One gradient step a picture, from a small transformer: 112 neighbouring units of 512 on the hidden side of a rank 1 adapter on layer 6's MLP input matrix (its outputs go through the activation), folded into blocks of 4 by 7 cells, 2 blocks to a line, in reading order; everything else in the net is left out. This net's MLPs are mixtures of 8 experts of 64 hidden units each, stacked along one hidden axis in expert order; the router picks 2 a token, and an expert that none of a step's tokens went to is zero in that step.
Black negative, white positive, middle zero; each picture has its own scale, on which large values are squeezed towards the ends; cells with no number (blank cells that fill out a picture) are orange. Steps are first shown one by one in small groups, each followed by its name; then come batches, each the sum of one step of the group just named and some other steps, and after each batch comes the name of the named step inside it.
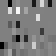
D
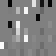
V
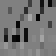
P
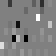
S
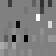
S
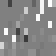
S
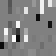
V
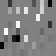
D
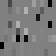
V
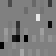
S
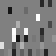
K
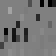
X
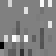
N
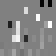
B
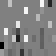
N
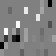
K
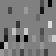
K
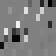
X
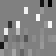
B
